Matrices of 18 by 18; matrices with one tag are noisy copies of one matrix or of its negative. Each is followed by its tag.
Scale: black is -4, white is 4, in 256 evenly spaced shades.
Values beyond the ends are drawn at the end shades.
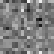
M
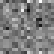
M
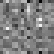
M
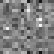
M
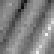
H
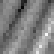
H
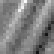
H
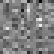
M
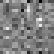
M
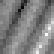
H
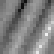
H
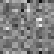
M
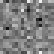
M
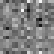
M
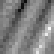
H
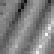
H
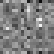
M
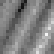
H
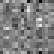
M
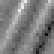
H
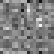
M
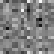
M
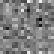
M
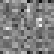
M
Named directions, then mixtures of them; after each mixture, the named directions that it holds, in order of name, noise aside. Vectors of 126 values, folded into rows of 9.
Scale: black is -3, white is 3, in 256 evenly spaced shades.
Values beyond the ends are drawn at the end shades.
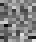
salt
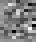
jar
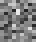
jar, salt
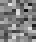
jar, salt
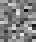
jar, salt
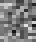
jar, salt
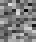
jar, salt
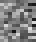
jar, salt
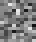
jar, salt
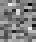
jar, salt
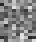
salt
